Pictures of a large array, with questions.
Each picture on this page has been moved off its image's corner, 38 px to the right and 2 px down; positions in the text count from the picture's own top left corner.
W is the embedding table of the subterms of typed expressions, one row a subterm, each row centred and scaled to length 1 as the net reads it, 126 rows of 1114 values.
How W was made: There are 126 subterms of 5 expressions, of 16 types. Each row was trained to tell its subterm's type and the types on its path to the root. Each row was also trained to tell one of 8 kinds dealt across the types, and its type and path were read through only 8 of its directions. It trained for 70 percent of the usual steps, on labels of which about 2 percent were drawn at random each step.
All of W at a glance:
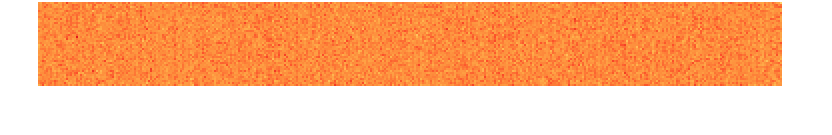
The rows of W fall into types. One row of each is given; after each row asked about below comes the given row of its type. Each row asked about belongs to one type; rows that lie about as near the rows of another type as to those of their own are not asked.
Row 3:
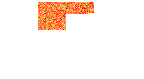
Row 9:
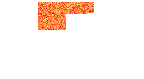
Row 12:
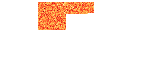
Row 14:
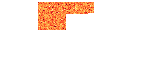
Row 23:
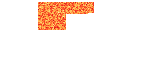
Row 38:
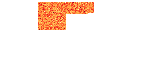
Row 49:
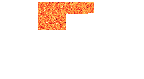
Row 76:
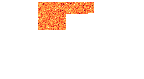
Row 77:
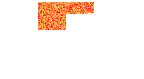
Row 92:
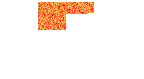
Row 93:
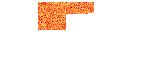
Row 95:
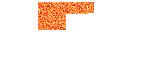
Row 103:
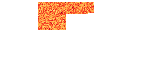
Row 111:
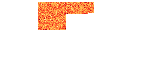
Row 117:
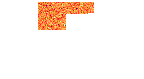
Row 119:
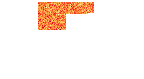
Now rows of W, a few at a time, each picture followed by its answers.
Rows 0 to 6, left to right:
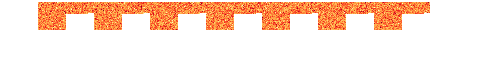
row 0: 12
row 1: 12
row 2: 117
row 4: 103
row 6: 111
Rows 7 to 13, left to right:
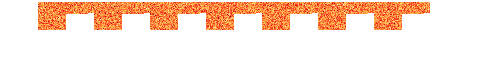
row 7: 111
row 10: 119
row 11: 77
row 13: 23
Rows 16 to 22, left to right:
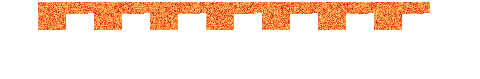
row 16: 76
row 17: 92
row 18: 111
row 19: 93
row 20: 111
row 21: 111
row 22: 103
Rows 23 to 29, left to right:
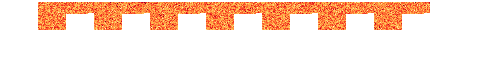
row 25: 38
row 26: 119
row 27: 38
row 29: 23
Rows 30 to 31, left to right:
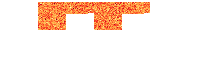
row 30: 38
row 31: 119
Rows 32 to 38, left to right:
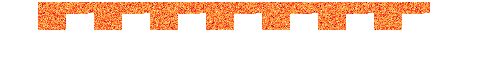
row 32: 93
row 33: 12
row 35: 3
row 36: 3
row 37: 14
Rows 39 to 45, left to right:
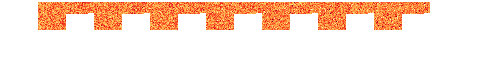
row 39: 76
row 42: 12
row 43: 93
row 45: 103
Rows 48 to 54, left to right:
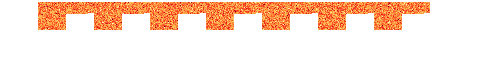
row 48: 117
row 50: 23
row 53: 117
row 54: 12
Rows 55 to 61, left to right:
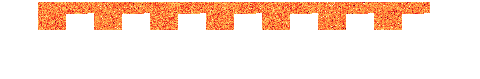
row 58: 9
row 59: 92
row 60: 14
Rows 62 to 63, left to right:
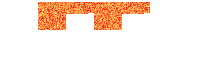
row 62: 76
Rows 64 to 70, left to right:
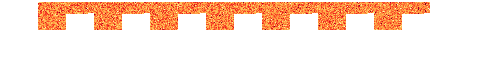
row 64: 77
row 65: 23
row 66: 93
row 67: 77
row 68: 92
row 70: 3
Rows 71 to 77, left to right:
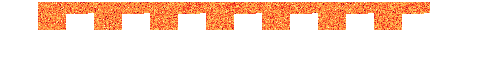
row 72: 76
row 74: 111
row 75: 111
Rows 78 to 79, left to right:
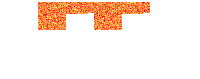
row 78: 77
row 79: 77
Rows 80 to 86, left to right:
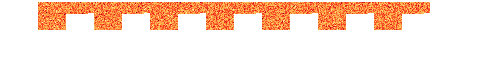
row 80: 3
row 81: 12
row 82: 117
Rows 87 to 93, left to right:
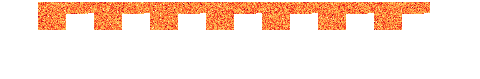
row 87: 119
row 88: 119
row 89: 119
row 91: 77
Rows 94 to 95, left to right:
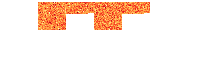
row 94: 93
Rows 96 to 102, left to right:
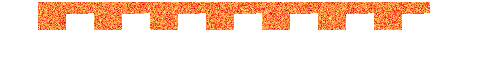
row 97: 9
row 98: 23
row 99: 77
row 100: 76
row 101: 103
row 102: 111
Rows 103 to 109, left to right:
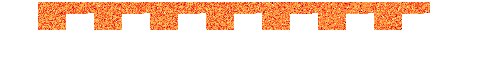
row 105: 38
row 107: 3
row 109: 23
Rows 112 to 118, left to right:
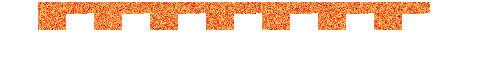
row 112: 103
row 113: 38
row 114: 23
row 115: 92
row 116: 38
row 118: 119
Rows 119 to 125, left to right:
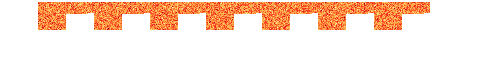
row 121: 93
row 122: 77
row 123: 38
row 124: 38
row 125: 9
